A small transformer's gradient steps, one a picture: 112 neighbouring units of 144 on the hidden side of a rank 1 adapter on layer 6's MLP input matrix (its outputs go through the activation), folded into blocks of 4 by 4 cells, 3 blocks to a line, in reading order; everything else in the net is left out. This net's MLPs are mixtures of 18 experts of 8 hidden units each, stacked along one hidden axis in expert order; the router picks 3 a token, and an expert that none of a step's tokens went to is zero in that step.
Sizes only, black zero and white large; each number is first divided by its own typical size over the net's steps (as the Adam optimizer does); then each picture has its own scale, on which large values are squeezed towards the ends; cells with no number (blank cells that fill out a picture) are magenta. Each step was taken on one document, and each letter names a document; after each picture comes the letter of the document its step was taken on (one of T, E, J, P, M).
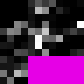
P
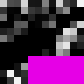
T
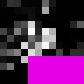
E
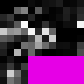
P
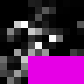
P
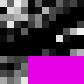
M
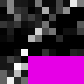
M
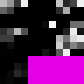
T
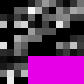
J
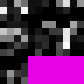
T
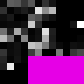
E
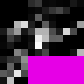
P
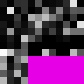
M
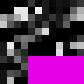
J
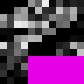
J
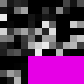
T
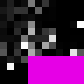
E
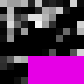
M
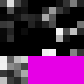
M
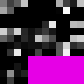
T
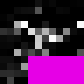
P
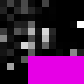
E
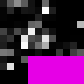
E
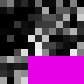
M
